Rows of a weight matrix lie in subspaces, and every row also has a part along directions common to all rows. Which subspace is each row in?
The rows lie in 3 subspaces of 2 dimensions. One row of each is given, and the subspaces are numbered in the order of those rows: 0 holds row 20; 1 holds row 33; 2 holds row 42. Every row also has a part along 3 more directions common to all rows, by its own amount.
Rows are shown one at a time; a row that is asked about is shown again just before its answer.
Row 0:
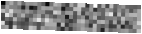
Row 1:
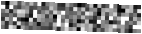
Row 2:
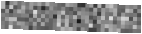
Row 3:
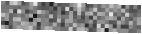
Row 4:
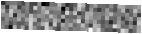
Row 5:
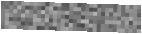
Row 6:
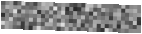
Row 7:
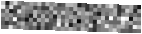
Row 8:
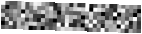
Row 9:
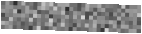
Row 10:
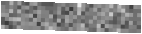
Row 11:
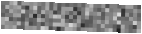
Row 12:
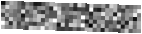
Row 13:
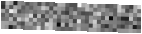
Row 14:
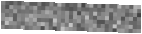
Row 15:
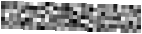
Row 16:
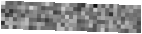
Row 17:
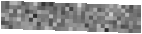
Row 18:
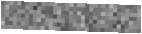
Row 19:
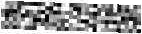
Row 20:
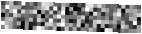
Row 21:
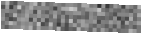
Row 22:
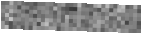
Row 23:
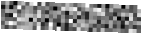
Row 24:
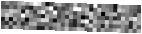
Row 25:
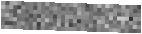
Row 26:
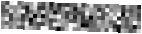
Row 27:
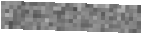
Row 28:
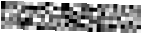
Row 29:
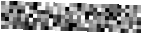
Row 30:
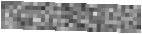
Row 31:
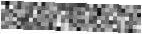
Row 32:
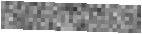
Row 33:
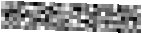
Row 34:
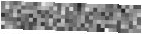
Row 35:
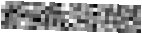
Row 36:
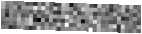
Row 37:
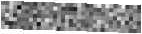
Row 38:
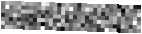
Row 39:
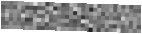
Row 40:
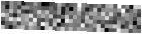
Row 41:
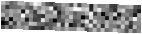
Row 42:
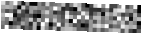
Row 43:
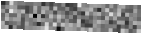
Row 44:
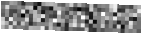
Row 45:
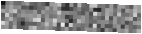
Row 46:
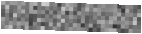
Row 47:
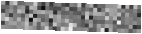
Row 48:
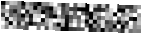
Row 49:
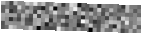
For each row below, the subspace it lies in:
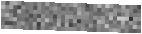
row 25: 2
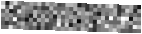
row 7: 2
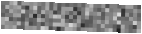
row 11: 0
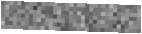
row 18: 1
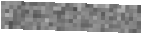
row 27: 2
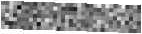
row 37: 2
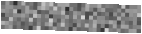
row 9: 0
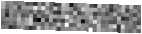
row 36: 1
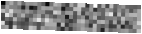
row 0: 1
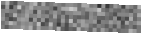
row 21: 2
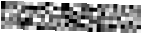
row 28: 1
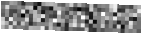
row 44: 1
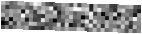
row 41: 1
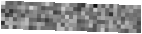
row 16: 1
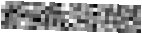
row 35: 1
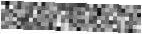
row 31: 2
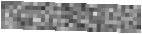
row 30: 1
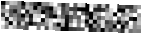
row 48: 1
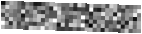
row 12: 1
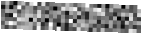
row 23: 2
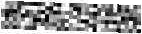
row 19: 1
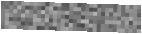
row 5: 1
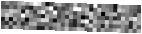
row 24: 1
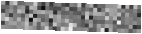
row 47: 0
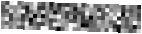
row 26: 0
